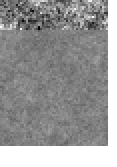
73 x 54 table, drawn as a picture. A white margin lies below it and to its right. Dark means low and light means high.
There are no regular stripes. Neither half mirrors the other. The bottom part is calmer, past a seam about 20% of the way down. A few values lie far out on both sides of the bulk. There is no overall slope.
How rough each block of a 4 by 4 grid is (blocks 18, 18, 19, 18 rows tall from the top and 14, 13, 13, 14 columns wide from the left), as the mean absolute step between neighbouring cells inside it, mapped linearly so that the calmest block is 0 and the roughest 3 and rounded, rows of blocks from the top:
3333
0000
0000
0000
